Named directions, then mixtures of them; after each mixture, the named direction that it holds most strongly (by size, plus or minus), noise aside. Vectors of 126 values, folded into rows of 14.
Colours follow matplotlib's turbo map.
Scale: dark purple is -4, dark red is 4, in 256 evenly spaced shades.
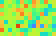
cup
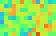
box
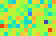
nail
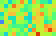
box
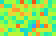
cup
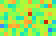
nail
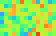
box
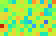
nail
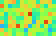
nail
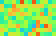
box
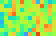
box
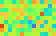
cup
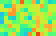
box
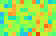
box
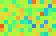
cup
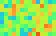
box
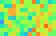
box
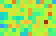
nail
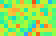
box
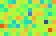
nail
